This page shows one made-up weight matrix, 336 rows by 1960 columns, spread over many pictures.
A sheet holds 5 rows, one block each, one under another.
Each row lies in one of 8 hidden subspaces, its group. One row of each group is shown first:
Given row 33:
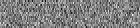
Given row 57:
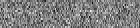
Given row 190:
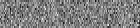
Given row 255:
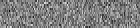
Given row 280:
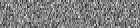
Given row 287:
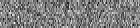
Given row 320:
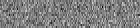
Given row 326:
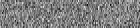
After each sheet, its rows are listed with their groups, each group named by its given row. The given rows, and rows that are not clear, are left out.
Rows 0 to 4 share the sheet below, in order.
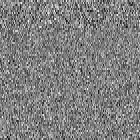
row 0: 57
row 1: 280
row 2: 57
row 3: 326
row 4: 33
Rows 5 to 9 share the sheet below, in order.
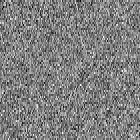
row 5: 190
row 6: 57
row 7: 255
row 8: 190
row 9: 33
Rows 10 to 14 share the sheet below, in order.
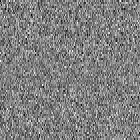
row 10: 280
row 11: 320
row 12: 280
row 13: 33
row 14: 57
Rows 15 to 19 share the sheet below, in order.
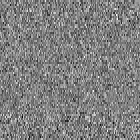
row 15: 33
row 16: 57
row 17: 320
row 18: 33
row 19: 320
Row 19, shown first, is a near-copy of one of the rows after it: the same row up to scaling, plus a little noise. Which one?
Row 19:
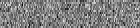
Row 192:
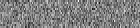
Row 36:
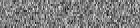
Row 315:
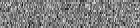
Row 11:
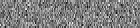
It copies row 315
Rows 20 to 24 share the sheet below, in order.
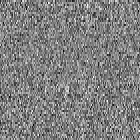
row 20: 320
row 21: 190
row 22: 326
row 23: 287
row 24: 57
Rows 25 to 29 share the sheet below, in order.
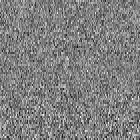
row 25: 190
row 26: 280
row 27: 287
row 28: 33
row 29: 33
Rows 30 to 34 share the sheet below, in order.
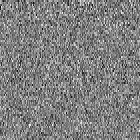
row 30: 287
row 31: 33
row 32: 57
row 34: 57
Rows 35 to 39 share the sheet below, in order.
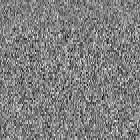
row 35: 190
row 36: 320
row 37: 287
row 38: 280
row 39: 33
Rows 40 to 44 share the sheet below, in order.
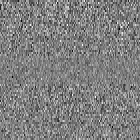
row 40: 287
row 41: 320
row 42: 320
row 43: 190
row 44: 255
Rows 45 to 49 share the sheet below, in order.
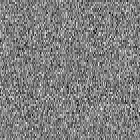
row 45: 255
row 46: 280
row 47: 326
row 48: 287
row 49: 320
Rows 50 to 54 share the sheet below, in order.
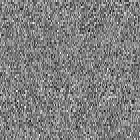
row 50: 255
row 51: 287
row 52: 255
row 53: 287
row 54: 57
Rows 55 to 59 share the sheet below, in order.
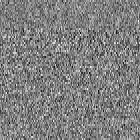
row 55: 255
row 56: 280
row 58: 326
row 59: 255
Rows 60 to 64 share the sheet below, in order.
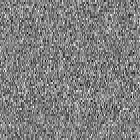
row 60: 190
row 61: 33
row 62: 287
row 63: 287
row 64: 287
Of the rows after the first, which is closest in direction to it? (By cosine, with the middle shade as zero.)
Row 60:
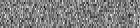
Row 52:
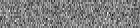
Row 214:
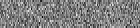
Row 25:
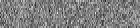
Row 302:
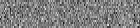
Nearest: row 25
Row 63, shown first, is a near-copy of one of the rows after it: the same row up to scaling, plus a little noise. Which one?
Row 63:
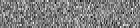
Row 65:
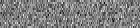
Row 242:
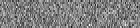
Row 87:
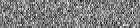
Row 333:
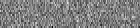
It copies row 87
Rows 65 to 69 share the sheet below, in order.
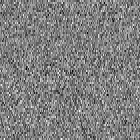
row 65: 287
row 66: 326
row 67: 320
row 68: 255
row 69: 57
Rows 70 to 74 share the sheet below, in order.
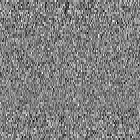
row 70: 287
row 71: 326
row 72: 57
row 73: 33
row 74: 280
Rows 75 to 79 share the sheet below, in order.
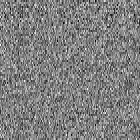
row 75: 190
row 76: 190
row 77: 255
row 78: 326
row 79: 190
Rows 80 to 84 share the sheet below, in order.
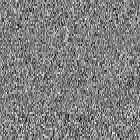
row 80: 33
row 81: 287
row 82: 326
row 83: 326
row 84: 287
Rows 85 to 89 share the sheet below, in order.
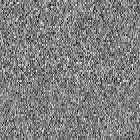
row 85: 255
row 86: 57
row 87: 287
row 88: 33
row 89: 326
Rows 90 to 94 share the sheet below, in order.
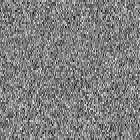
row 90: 57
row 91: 326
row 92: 326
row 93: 57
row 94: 33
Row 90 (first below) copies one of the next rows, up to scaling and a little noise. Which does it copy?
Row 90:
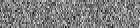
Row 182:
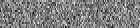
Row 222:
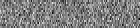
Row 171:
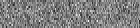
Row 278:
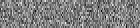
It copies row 182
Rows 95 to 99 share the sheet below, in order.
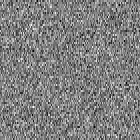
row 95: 33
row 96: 255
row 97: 57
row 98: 255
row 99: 320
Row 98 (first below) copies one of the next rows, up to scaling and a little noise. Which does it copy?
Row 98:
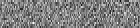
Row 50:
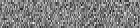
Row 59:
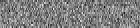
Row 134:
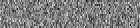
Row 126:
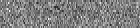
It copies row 50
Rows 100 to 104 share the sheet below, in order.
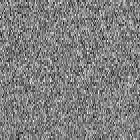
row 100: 190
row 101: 57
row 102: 33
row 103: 326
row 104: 280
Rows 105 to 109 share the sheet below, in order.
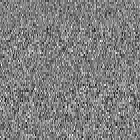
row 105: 287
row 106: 320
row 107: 57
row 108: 190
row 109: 320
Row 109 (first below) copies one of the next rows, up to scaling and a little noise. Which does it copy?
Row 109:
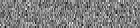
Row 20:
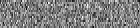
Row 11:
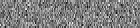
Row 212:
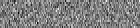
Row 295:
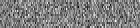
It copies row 11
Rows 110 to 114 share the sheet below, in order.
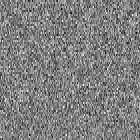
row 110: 33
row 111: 320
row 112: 255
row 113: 190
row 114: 190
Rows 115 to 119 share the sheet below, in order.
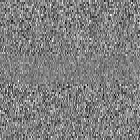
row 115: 190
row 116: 57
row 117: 190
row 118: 280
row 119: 326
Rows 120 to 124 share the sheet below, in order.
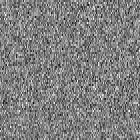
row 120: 287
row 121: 33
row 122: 326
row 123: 280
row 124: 190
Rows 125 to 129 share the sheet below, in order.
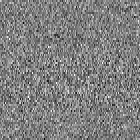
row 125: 255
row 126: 255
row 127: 320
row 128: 287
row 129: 255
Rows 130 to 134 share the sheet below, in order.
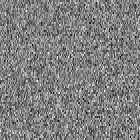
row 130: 320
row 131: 320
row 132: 280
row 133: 255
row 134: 255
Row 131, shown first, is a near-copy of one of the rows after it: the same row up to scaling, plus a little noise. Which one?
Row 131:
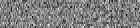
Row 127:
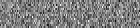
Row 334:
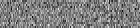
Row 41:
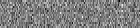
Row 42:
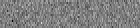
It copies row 334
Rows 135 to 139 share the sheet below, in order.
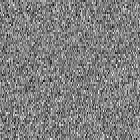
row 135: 57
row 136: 280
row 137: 33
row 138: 326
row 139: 280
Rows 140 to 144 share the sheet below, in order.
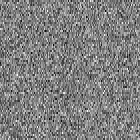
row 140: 287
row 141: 255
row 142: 280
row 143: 255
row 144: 33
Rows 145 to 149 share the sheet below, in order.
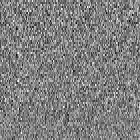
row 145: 33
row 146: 33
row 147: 33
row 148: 190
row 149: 287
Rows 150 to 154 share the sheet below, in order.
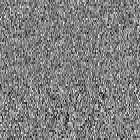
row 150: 190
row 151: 326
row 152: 326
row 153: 280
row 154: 287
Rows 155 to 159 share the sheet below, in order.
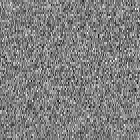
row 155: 320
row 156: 326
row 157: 326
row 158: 320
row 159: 255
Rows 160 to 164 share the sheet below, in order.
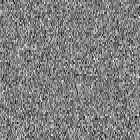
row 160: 255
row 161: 280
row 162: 280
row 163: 190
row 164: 320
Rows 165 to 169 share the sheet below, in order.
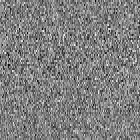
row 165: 190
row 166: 33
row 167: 280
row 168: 326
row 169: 280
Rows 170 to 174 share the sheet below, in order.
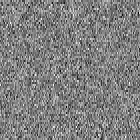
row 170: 33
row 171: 57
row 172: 280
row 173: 190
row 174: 280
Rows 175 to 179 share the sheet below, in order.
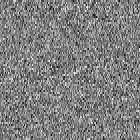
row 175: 320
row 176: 57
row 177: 57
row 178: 255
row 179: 255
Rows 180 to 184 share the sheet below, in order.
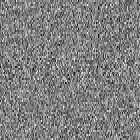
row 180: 326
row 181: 326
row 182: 57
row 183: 190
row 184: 287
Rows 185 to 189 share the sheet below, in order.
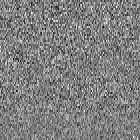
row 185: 255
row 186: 33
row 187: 280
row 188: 287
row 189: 287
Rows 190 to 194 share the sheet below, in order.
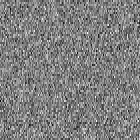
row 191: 326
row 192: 320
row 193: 190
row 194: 57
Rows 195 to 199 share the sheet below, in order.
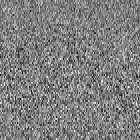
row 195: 280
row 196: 280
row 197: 190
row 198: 190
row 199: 320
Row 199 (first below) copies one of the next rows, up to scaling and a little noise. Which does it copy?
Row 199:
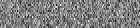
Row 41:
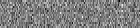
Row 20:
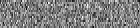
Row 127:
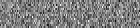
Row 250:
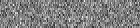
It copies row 127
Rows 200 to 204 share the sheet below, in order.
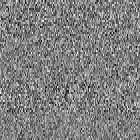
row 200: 33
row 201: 326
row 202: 33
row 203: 287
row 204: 287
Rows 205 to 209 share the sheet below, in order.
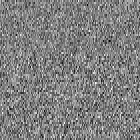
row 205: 326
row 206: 287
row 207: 280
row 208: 255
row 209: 255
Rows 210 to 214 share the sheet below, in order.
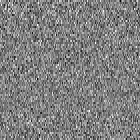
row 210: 280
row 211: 326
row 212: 320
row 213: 255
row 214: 57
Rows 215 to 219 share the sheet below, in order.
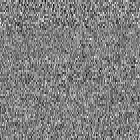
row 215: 33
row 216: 57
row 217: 320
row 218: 33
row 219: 326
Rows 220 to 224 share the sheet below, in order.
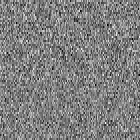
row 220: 280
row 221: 33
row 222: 57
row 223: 190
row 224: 287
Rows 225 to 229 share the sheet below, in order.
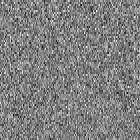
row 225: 255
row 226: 190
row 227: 190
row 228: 190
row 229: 280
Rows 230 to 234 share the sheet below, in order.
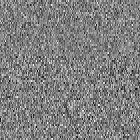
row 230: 280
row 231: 190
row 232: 33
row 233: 320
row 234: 287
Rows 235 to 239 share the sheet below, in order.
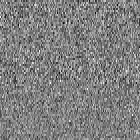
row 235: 190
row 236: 57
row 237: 280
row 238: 326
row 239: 280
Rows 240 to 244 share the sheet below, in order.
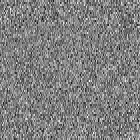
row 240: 190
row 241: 326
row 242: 287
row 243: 280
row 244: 326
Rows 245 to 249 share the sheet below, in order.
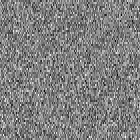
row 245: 326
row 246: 280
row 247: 33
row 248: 190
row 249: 287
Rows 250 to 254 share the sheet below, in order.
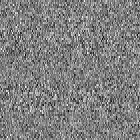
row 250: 320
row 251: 57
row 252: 320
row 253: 33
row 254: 33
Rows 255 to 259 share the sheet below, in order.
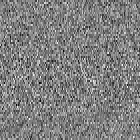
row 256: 190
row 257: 57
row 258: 326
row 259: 33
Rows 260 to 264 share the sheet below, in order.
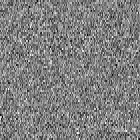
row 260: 33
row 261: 33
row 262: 33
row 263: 280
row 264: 287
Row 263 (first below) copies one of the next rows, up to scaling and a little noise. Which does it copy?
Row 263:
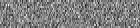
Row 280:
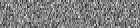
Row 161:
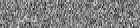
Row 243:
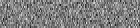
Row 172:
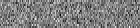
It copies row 280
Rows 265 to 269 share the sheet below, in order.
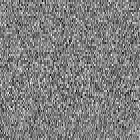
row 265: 33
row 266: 280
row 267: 33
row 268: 255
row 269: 190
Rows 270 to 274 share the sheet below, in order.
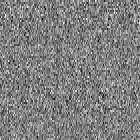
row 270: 190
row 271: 255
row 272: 57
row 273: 280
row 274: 280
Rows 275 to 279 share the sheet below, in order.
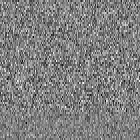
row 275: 287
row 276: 280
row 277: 320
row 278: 57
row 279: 320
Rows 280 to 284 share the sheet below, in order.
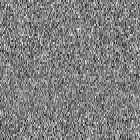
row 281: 190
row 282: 280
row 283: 190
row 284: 255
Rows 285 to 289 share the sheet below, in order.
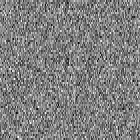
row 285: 287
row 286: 320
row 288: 280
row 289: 33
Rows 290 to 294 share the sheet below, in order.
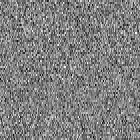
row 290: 287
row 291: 320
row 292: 33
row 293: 190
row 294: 57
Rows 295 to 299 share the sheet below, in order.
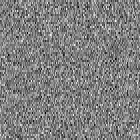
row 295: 320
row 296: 33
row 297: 326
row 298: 326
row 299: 33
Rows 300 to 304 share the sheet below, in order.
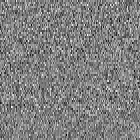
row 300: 326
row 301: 33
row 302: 190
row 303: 255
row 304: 190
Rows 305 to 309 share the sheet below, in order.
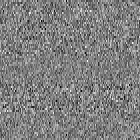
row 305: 57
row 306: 33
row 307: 326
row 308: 255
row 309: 190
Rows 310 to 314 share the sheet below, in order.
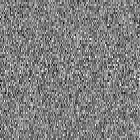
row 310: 190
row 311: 57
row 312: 190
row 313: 280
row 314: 190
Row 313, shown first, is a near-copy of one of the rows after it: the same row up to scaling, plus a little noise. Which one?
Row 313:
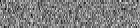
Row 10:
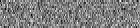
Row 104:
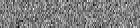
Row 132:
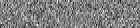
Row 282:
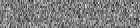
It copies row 10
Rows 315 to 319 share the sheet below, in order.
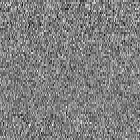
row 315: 320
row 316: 255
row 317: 33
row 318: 190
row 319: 57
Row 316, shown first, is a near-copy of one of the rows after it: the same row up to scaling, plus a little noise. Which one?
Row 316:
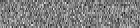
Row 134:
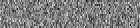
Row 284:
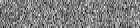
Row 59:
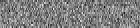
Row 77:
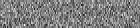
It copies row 59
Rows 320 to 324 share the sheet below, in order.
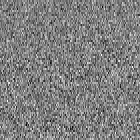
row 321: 320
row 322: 33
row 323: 280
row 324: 320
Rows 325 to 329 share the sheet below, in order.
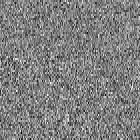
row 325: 255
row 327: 280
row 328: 287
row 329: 287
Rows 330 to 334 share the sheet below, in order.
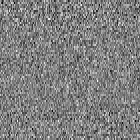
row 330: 255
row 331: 280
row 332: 190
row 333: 287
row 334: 320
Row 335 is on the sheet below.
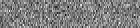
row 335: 255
